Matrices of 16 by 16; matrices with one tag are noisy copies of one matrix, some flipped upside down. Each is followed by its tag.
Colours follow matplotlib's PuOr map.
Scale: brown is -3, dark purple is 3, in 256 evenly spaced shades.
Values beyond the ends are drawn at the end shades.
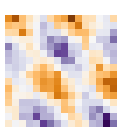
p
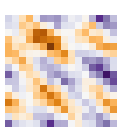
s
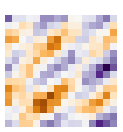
s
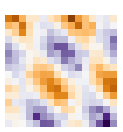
p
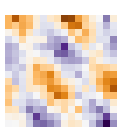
p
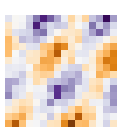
p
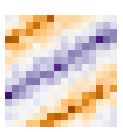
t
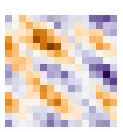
s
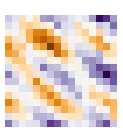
s
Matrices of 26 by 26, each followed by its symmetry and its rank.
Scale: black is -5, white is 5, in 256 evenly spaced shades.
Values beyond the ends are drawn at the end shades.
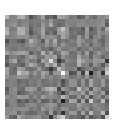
symmetric, rank three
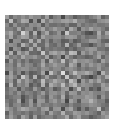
symmetric, rank three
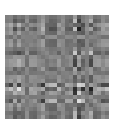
antisymmetric, rank two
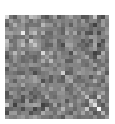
symmetric, rank five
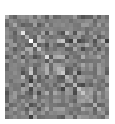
symmetric, rank five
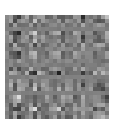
neither, rank three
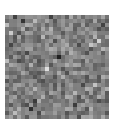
antisymmetric, full rank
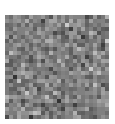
antisymmetric, full rank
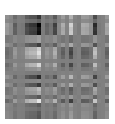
neither, rank one
